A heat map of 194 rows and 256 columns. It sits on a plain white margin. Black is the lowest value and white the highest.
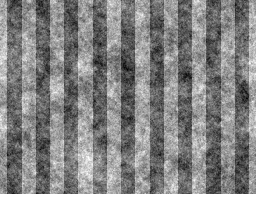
Slope: none. Stripes: upright, repeating 9 times. Average level on the scale: 50%. Ninth with the highest average: bottom middle.
